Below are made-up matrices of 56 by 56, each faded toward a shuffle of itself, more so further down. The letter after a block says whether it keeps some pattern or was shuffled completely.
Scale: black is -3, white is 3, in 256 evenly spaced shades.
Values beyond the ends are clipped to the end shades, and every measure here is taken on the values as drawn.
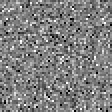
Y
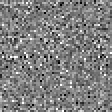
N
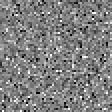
Y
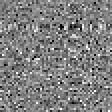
N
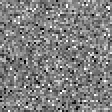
Y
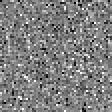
Y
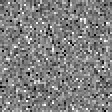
Y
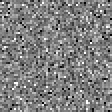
Y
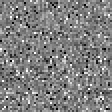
N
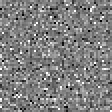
N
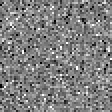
Y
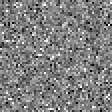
Y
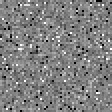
Y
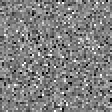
Y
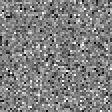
N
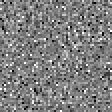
Y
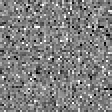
N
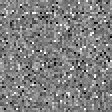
N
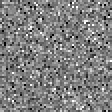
Y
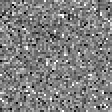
Y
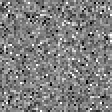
N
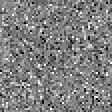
N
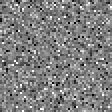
Y
